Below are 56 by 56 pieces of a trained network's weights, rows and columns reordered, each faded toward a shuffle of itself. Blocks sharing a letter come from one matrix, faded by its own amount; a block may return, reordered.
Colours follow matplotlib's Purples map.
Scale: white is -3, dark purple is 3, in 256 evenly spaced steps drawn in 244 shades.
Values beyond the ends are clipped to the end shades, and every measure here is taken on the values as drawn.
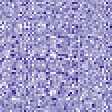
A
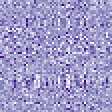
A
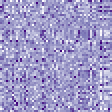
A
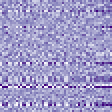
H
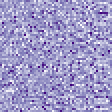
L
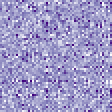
A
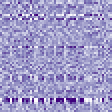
H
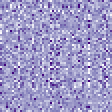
A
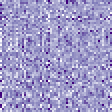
A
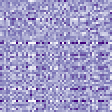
H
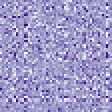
A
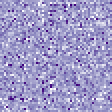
L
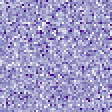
L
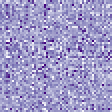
A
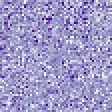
L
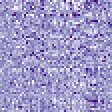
A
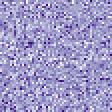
L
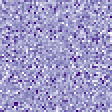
L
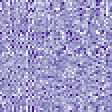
A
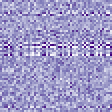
H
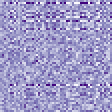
H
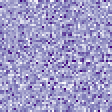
L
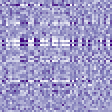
H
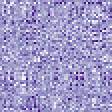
A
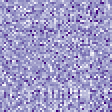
L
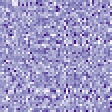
A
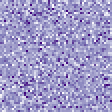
L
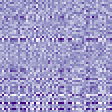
H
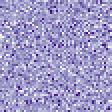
L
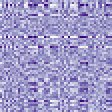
H
